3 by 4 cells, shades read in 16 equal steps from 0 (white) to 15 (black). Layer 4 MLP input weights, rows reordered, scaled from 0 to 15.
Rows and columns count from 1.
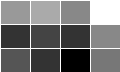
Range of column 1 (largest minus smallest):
6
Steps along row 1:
down up down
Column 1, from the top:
6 12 10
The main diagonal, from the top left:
6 11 15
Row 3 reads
10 12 15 8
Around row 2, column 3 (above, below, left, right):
7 15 11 7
